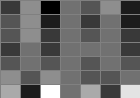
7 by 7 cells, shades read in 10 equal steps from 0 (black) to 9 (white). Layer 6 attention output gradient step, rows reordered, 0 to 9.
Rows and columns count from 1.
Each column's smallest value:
2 1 0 4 2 2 1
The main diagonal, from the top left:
2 5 2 4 3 3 8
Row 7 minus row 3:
3 -4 7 0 3 -2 6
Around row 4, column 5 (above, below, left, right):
3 3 4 4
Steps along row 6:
down up down down same up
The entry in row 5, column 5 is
3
